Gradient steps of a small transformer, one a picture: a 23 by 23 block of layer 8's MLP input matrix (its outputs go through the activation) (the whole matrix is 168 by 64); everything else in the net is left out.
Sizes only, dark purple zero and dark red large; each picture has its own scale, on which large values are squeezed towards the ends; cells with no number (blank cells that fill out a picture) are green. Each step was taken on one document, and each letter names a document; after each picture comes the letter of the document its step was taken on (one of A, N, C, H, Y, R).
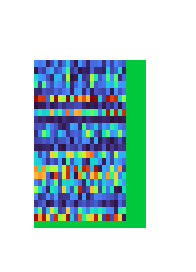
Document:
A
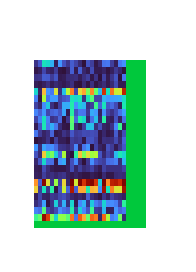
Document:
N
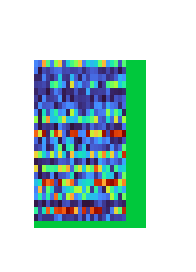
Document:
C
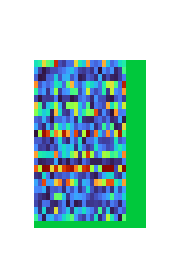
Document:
C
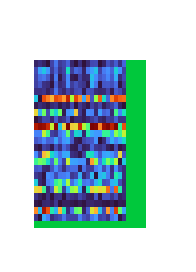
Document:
A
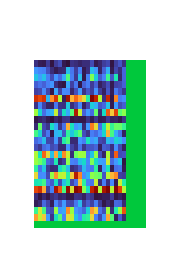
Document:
A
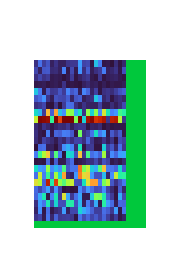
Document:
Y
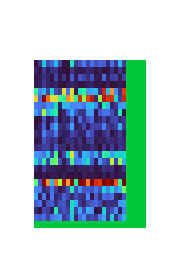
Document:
N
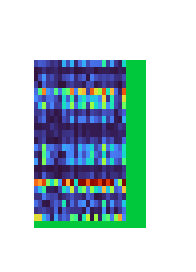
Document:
N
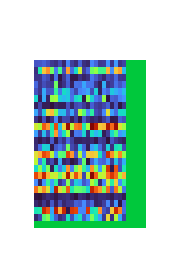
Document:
A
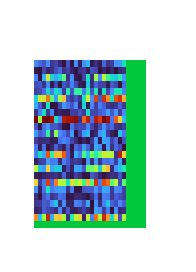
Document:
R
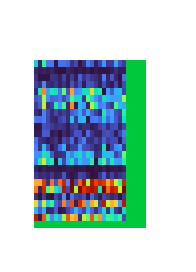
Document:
N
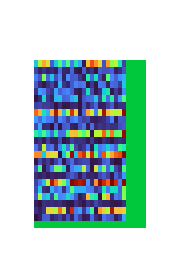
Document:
C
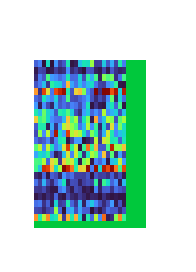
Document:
R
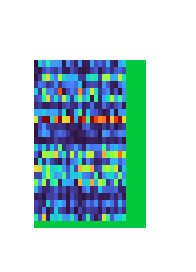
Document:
R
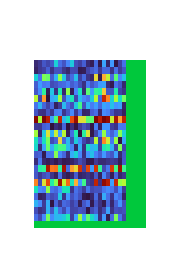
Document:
R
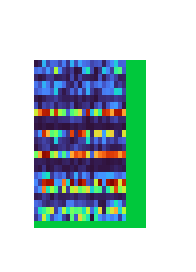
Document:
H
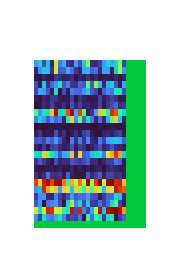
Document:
H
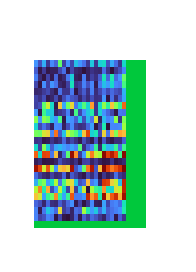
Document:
C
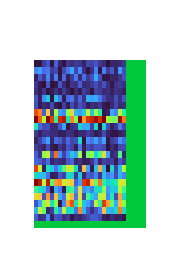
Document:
Y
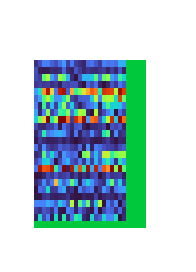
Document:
R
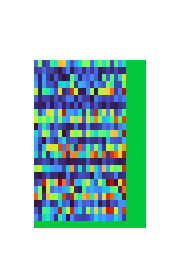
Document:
C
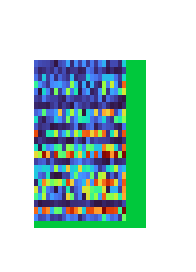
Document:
C
